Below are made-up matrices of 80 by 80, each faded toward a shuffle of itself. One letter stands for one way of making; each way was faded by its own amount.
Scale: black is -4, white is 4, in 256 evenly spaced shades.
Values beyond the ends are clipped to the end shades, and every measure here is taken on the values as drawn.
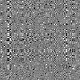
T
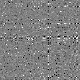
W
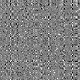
T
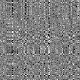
T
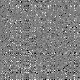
W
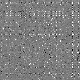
W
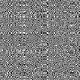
T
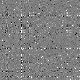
W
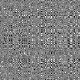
T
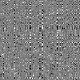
T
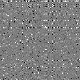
W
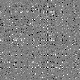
W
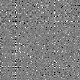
W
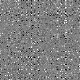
W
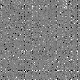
W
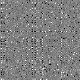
W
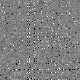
W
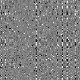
T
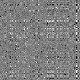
T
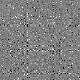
W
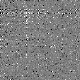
W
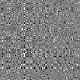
T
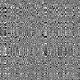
T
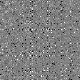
W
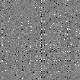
W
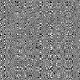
T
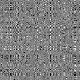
T
